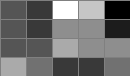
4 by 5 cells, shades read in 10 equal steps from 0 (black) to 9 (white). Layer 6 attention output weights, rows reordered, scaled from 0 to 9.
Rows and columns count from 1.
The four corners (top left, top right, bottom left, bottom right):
3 0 6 4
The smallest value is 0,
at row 1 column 5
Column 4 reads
7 5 5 2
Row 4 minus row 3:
3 1 -4 -3 -1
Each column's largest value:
6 4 9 7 5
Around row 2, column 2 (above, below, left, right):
2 3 3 5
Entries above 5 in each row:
2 0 1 1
